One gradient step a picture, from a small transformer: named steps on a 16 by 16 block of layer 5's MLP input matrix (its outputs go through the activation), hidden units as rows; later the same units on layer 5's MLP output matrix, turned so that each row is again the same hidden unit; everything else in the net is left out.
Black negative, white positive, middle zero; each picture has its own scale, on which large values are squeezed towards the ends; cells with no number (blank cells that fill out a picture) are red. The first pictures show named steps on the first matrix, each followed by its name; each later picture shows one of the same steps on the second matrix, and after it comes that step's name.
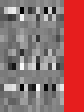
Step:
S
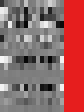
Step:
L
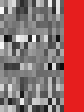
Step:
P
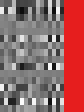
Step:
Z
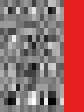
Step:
Z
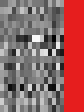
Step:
P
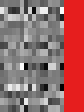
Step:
S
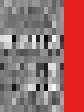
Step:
P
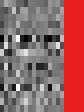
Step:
P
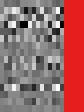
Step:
L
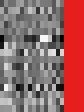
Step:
P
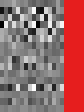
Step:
L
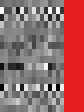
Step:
S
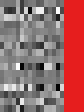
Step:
S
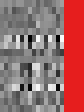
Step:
P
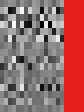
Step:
L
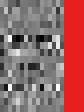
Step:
P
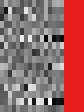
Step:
Z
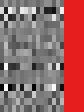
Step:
S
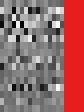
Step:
L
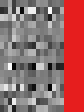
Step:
S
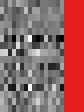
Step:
P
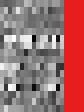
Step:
P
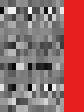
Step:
S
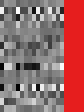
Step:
S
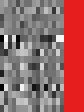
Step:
P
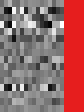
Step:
L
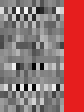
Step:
S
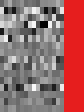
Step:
L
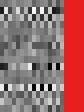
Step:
S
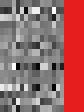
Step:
S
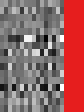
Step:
P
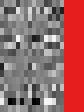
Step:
Z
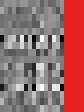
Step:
P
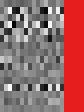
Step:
L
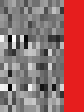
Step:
P
